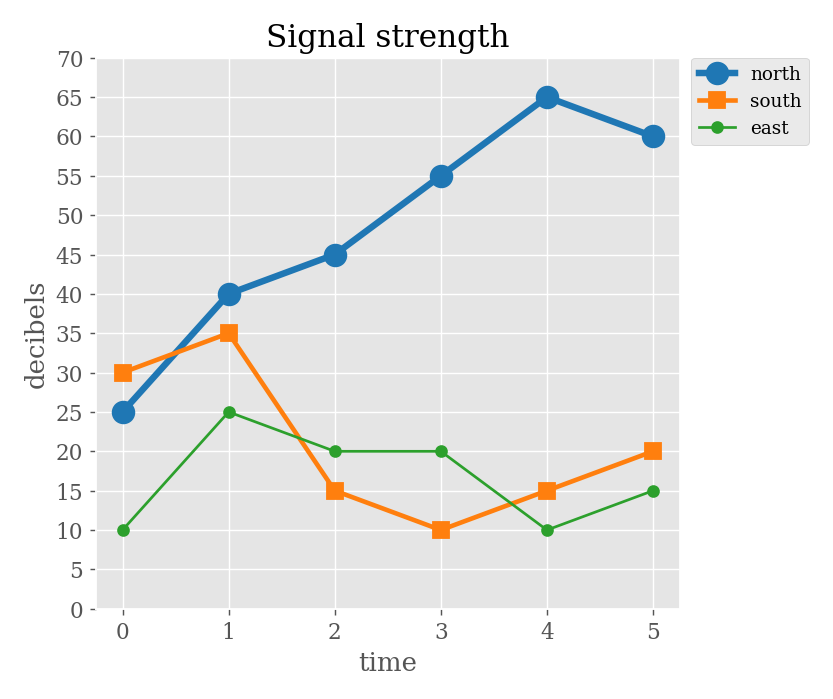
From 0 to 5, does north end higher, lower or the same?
higher
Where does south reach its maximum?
1
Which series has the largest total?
north
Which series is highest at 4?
north
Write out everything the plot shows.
Title: Signal strength
x-axis: time, ticks 0 1 2 3 4 5
y-axis: decibels, ticks 0 5 10 15 20 25 30 35 40 45 50 55 60 65 70
Legend: north, south, east
Values:
north: 25 40 45 55 65 60
south: 30 35 15 10 15 20
east: 10 25 20 20 10 15
